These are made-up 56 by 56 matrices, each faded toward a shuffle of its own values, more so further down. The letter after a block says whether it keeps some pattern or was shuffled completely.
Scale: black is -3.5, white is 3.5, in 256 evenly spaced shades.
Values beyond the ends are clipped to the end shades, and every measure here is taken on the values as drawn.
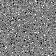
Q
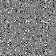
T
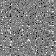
T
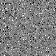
T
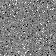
Q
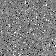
Q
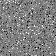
Q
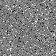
Q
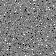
Q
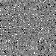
T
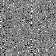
T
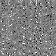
T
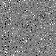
T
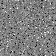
Q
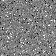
Q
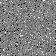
Q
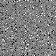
T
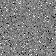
Q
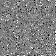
T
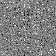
T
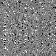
T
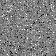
Q
